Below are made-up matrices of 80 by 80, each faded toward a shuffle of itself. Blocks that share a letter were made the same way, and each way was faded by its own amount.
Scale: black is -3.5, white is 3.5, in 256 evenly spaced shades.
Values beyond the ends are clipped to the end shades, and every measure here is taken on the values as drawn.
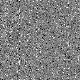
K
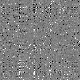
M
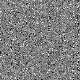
K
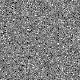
K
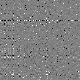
M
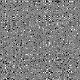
M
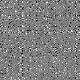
M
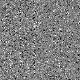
K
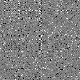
M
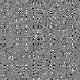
M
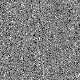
K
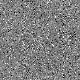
K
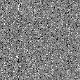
K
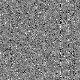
K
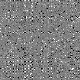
M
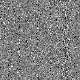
K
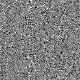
K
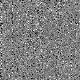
K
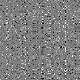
M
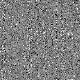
K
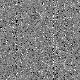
K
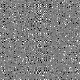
M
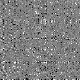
M
